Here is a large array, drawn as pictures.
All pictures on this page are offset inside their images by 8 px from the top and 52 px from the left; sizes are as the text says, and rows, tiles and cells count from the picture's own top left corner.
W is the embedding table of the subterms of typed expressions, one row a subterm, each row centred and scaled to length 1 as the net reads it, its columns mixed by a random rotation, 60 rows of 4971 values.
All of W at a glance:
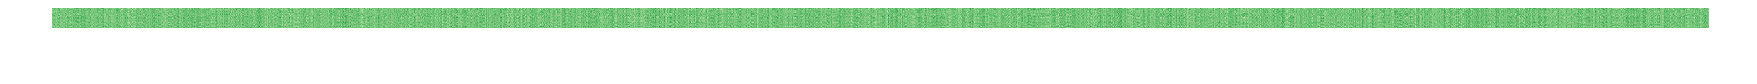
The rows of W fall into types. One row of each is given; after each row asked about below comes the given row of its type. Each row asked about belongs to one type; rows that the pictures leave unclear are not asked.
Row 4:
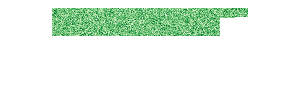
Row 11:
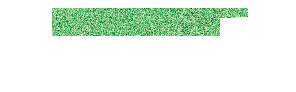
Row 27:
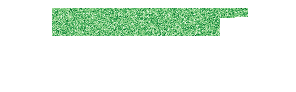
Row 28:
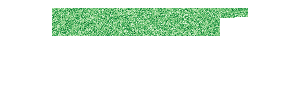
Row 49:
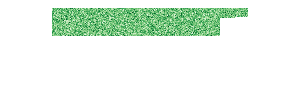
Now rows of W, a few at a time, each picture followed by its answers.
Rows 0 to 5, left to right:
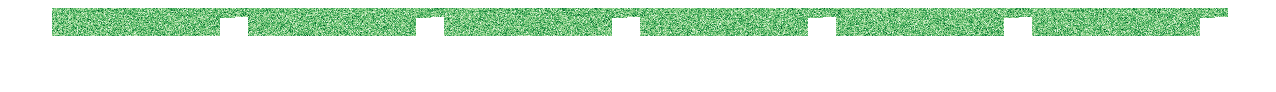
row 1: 28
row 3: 4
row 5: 27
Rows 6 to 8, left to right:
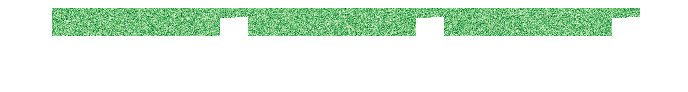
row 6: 49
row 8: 28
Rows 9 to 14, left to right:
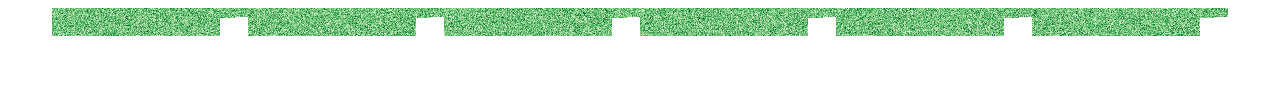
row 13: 28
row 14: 4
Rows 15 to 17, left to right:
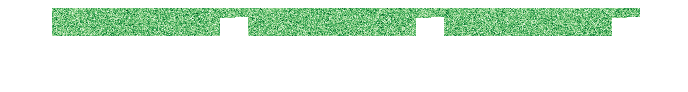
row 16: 11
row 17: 4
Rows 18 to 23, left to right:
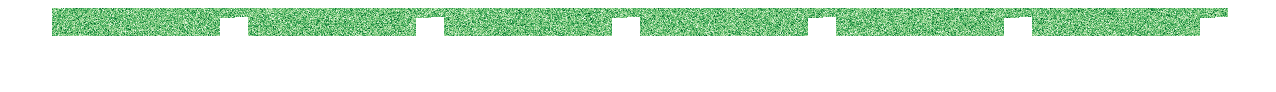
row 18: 28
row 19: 11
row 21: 49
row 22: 49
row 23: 49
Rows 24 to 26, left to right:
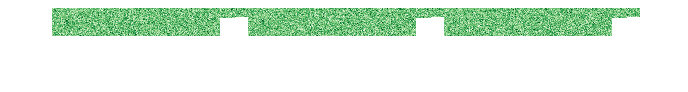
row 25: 27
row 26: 27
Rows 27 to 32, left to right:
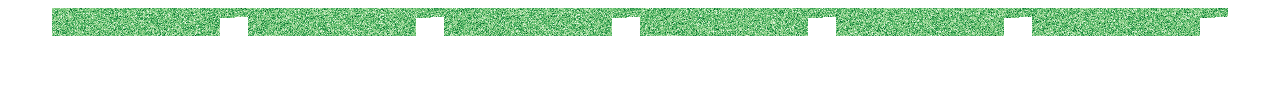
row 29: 28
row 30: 28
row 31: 49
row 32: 49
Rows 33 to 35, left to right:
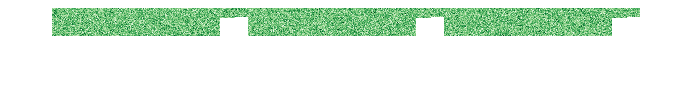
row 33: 4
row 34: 27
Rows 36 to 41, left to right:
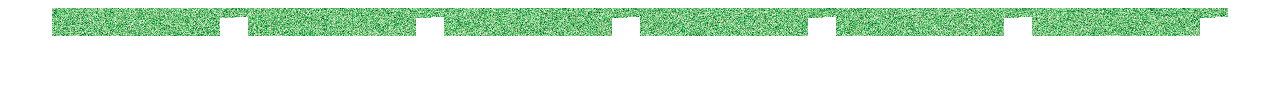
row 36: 4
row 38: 49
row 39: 28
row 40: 28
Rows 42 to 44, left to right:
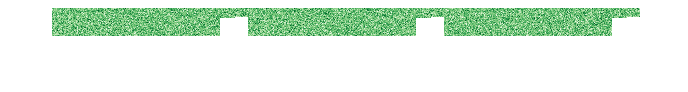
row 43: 49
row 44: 27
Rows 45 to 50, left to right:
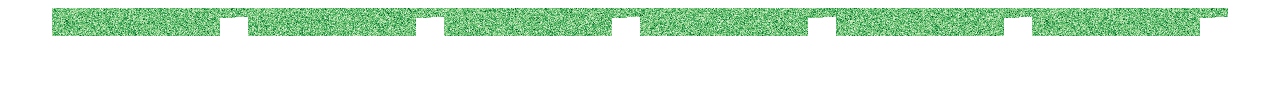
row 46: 11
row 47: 27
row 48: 4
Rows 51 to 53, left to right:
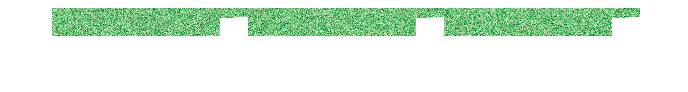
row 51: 27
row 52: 28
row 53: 4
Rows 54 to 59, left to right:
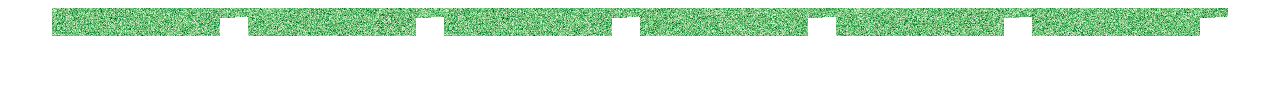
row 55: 11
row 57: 28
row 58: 11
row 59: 49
